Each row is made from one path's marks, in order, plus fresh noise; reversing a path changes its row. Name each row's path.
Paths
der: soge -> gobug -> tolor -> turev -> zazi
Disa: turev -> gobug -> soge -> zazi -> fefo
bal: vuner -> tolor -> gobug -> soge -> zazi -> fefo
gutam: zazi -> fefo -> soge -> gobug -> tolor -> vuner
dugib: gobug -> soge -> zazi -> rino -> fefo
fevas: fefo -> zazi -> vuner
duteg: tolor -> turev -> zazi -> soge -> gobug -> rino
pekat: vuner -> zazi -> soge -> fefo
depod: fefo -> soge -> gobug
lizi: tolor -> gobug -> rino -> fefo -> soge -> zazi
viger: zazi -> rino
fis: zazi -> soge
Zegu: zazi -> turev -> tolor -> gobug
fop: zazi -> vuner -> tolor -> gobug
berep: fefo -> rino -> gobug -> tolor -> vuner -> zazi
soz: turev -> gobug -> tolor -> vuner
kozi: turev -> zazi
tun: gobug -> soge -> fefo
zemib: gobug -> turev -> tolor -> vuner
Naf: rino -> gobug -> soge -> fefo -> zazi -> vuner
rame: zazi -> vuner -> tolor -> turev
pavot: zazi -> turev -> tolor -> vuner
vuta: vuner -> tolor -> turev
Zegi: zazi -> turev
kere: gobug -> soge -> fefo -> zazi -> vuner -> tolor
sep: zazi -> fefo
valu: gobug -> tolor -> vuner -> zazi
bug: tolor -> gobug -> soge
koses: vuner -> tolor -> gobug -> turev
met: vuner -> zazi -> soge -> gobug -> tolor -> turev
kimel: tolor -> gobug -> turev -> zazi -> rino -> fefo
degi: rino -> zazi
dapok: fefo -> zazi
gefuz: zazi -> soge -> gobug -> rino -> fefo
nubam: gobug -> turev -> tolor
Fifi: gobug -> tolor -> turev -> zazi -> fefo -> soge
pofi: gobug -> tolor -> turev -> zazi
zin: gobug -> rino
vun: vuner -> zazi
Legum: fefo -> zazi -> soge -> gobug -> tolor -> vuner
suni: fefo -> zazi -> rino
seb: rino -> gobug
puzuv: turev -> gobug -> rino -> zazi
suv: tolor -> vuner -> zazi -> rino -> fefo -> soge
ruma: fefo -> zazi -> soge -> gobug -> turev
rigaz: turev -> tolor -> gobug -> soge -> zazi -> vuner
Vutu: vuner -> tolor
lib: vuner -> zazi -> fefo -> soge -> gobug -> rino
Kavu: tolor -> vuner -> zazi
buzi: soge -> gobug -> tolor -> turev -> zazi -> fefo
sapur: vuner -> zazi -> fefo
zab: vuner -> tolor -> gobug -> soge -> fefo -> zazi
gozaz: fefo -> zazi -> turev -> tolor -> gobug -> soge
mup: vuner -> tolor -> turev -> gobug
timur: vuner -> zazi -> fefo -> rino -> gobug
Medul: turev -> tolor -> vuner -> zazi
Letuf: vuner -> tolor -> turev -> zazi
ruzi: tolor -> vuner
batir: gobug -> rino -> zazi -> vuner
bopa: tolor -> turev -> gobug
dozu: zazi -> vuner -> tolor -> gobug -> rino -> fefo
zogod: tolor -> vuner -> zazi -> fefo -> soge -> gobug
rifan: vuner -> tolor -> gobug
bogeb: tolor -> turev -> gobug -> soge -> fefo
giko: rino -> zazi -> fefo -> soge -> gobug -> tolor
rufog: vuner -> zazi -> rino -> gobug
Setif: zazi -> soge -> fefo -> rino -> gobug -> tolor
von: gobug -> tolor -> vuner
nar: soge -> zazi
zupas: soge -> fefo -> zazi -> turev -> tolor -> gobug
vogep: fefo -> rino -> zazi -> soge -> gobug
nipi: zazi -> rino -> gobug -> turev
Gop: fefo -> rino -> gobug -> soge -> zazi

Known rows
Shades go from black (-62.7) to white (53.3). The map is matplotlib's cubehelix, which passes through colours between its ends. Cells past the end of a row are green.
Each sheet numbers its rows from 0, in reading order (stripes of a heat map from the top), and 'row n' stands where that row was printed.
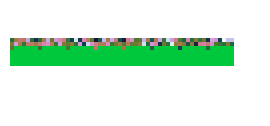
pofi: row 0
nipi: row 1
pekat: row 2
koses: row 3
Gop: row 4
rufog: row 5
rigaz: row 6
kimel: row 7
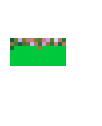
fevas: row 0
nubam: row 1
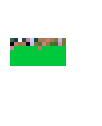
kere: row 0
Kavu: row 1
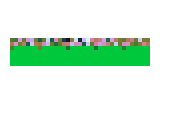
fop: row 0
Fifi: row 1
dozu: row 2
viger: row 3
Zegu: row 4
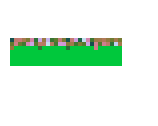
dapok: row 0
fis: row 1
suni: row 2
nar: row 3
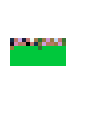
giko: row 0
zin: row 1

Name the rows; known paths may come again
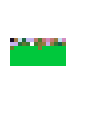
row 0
timur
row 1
bug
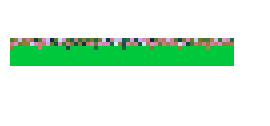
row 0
vun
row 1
suv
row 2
rigaz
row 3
gefuz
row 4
dugib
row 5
rifan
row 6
mup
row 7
Vutu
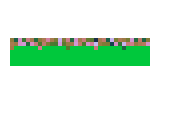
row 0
rame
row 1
Kavu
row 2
Zegi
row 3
zupas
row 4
pavot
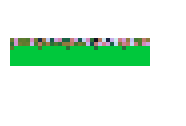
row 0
degi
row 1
gozaz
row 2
suni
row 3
dozu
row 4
fis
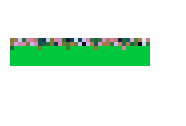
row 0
sep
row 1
ruma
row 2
bal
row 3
valu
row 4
zogod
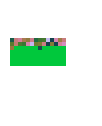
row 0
dapok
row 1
Disa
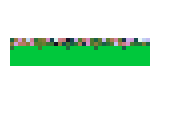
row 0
zin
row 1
duteg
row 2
Legum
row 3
fevas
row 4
kimel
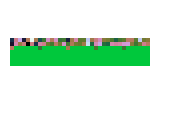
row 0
giko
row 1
zemib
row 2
Gop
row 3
kozi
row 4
Zegu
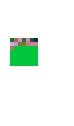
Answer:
Letuf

